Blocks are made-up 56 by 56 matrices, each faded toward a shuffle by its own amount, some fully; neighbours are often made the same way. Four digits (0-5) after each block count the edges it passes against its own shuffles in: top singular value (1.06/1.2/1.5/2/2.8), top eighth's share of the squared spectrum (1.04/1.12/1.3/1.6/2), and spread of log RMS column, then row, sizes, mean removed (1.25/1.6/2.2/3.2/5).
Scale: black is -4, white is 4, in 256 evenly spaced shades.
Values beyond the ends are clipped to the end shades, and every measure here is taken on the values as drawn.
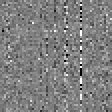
3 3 3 0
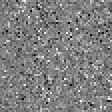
0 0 1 0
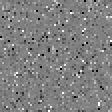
0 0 0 0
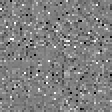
2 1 0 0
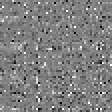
4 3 2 2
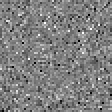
0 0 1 0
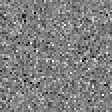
2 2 0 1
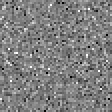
1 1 0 0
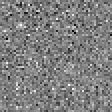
3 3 1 1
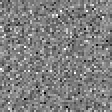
3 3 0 1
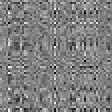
4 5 3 3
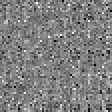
3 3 1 1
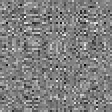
4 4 3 2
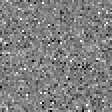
0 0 0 0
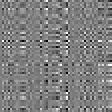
5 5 4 4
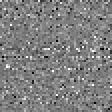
1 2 0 2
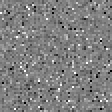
0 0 0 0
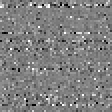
2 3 0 3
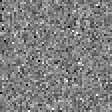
0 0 0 0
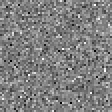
0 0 0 0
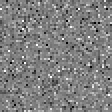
1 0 0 0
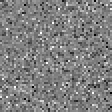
1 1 0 0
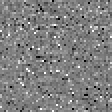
2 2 0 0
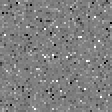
0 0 0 0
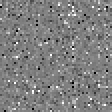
2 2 1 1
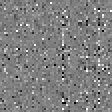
2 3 2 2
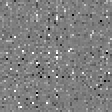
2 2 1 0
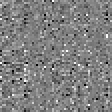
4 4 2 2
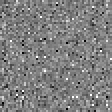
3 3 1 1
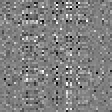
4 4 3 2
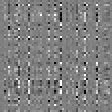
5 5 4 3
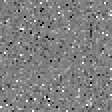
2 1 0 0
